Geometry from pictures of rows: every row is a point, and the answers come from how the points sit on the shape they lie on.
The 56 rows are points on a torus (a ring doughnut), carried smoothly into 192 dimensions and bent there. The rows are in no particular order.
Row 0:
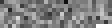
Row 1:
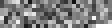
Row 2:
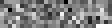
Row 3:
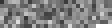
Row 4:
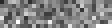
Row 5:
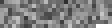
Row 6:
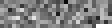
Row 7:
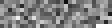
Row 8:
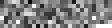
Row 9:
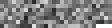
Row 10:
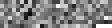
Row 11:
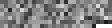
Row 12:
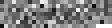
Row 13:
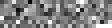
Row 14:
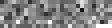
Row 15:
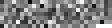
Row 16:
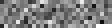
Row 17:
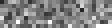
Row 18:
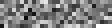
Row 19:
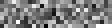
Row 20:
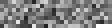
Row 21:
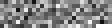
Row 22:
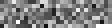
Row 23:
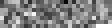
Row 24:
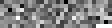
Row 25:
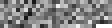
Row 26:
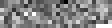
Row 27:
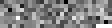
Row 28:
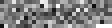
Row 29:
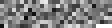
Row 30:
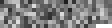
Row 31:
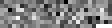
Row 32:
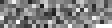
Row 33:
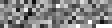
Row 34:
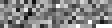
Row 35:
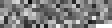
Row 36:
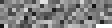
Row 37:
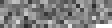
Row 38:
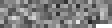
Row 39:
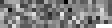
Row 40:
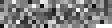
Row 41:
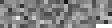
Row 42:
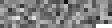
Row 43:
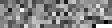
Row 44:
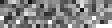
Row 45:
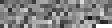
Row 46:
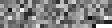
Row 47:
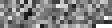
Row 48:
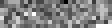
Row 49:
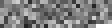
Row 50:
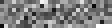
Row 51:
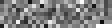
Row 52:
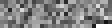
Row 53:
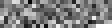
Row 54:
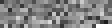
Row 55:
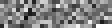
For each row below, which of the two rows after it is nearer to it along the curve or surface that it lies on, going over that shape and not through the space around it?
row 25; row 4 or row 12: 12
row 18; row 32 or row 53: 32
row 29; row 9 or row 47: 47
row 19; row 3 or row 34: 34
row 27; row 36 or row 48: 48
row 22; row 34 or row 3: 34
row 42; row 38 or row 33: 38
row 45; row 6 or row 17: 6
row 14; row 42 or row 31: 42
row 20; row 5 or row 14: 14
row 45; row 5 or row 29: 29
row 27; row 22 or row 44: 44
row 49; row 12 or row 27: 27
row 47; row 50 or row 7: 50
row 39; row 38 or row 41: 41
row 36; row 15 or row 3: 15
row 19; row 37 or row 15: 15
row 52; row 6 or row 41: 41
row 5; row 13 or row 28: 13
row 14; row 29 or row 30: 30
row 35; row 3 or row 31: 3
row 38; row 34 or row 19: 19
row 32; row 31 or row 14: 14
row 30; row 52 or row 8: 8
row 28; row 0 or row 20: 20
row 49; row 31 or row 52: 31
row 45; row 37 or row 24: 24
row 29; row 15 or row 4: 15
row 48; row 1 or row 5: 1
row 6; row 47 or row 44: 44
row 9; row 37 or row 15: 15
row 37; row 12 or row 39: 39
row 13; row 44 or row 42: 44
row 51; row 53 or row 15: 15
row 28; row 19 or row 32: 19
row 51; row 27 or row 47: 47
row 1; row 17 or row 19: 17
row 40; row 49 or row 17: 17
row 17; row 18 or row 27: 27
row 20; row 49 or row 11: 11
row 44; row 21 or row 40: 40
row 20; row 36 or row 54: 36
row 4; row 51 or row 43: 51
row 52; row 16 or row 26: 16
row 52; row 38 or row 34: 34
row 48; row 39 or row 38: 39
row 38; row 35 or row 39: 35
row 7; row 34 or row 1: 1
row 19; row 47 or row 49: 47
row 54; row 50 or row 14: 50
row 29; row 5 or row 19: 19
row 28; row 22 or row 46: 22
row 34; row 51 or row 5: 51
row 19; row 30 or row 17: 17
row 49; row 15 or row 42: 42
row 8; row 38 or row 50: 38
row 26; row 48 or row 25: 48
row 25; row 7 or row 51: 51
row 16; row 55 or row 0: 55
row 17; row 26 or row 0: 0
